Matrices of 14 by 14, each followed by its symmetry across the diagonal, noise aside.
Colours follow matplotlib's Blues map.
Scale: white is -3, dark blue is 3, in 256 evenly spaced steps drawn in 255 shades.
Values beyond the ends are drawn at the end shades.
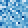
antisymmetric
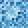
symmetric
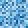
symmetric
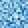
symmetric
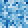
neither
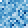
symmetric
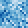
antisymmetric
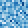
antisymmetric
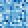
antisymmetric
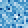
symmetric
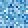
antisymmetric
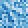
antisymmetric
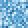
symmetric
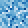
antisymmetric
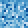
neither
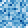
symmetric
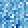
neither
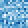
neither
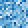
neither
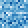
neither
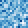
symmetric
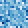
antisymmetric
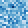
neither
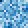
symmetric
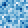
symmetric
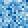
neither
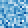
antisymmetric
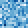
antisymmetric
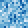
neither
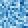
neither
